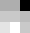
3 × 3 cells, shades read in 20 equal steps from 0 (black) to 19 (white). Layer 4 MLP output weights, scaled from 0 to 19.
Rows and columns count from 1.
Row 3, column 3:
15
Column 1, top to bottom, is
13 15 17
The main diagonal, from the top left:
13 15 15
